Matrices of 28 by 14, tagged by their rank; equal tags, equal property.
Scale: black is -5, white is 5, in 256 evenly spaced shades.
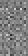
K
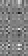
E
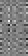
E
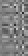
E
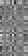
E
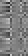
E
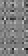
E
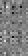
K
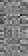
K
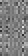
K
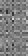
K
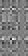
E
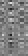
E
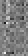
K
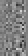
K
